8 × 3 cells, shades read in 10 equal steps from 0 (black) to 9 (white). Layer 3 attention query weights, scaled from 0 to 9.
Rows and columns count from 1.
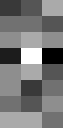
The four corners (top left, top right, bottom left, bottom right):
2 6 6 4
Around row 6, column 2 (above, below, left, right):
6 3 5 4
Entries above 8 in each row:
0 0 0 1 0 0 0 0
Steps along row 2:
same down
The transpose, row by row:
2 4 5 1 5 5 4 6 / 3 4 6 9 6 2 3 6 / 6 3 5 0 3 4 5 4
